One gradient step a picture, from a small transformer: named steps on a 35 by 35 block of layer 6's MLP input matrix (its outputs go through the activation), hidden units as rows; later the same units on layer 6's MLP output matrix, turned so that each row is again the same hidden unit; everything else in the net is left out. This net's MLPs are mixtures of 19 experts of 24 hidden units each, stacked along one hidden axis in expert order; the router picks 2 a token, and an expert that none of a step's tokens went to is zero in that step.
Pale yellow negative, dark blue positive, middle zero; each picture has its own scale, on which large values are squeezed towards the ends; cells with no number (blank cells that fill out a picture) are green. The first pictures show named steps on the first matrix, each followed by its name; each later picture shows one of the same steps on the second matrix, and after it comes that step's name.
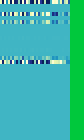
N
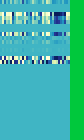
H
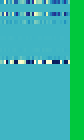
N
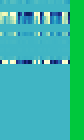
H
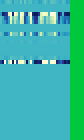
H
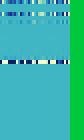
N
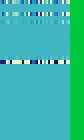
N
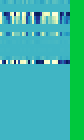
H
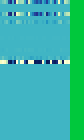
N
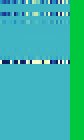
N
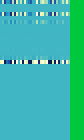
N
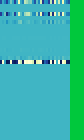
N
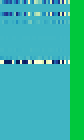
N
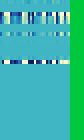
H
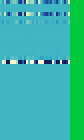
N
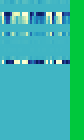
H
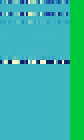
N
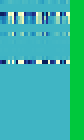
H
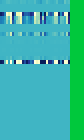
H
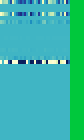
N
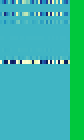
N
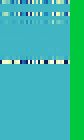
N
